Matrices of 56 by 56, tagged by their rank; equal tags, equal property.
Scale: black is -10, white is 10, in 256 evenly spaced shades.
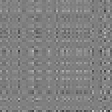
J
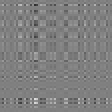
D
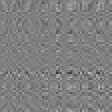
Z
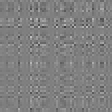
J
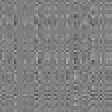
Z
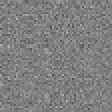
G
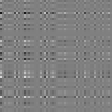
D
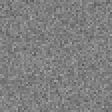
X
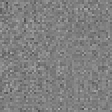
G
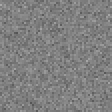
X
